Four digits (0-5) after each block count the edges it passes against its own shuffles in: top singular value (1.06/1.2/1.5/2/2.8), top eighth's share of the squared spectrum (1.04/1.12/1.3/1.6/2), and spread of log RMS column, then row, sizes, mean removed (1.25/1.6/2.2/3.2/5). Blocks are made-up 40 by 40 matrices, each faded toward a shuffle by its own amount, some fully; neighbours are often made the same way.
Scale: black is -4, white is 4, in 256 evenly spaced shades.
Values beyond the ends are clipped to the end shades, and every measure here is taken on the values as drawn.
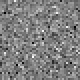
2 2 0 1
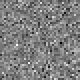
2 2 0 0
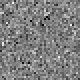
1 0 0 0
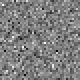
0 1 0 0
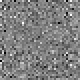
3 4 2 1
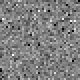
0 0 0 0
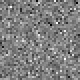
0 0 0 0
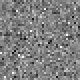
0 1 0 0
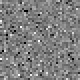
0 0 0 1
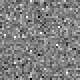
0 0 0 0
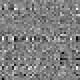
4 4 2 3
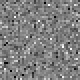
2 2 0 0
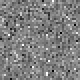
0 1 0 0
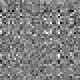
4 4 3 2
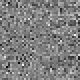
3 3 1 1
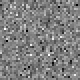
1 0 0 0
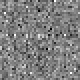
3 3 0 1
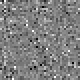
3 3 1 0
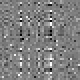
4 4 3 2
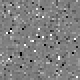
0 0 0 0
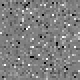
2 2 0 0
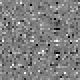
3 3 1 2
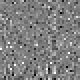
3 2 1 0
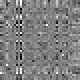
4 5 3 2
